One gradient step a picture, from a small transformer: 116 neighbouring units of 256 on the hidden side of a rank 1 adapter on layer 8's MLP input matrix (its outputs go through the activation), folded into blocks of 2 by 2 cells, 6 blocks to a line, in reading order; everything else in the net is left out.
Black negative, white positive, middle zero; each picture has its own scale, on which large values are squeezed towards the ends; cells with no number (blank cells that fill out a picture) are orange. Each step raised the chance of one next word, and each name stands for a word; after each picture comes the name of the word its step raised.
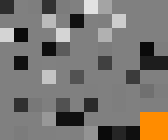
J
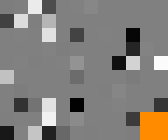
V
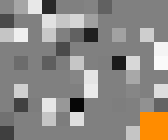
V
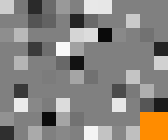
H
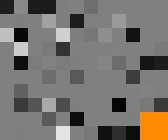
J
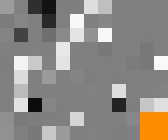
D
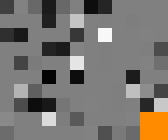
H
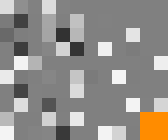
J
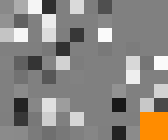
V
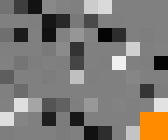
V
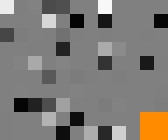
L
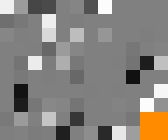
L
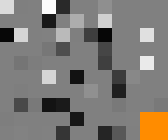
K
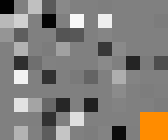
L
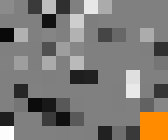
K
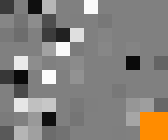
H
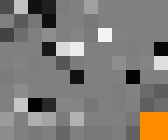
D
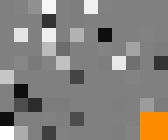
K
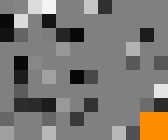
K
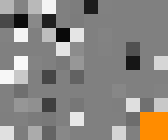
J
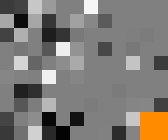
H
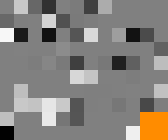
K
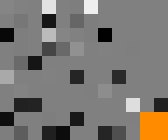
K
